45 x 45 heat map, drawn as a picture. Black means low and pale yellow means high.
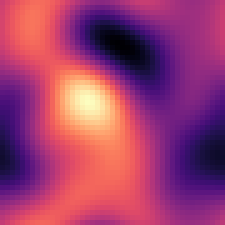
No lone cell stands out from its neighbours. The ninth with the highest average is the centre. The top middle is the ninth with the lowest average.
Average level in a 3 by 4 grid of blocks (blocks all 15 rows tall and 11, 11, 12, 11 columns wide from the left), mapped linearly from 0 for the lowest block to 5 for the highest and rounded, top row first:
3102 | 1520 | 1330
